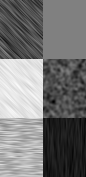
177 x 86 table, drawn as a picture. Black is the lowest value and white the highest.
The table splits into 3 rows of 2 panels. Panel 1,1: low, slanting down to the right. Panel 1,2: middling, flat. Panel 2,1: very high, slanting down to the right, faint in contrast. Panel 2,2: low, blotchy. Panel 3,1: high, streaked across. Panel 3,2: very low, streaked downward, faint in contrast.
